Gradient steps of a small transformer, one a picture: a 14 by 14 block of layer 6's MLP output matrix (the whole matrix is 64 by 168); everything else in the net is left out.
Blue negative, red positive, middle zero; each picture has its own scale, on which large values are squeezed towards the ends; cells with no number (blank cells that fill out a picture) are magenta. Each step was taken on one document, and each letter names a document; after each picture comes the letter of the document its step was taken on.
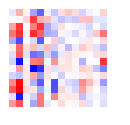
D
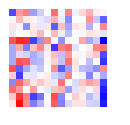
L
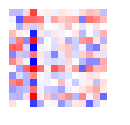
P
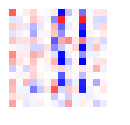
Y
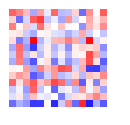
P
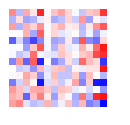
P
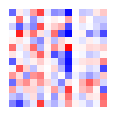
L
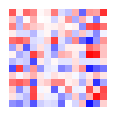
P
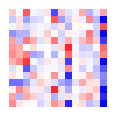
L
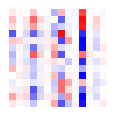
Y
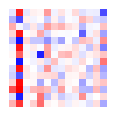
D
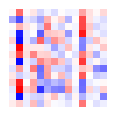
D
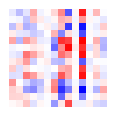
Y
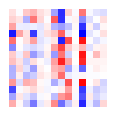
Y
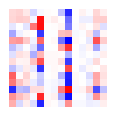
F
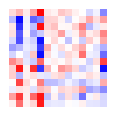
D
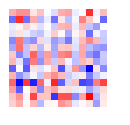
P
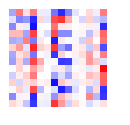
L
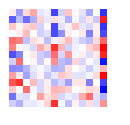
L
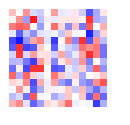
P
